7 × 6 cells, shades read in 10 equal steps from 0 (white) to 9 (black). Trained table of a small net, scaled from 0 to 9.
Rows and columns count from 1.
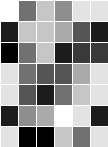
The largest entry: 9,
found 3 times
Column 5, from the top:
1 6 7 3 2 1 5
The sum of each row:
13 29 38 22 23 24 27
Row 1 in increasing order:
0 1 1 2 4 5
